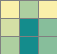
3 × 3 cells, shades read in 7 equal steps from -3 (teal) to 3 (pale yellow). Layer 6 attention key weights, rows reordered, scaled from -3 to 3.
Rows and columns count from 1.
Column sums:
6 -5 3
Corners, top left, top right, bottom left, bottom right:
3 3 1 0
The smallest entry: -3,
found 2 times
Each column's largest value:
3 1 3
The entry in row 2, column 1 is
2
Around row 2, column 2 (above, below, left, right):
1 -3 2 0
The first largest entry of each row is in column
1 1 1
